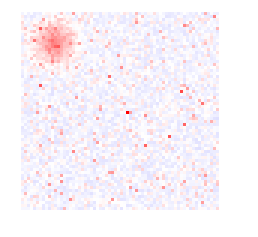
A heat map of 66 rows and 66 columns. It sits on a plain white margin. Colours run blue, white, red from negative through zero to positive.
Stripes: none. Bumps: one, in the top left. Histogram: skewed, a long tail of high values. Ninth with the highest average: top left.
